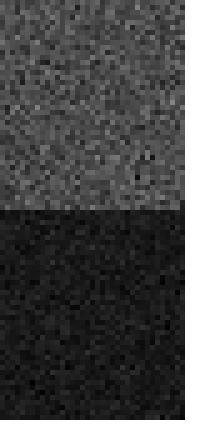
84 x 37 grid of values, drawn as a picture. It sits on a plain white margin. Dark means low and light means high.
It is made of 2 by 1 panels. Panel 1,1: low, fine-grained. Panel 2,1: very low, fine-grained, faint in contrast.
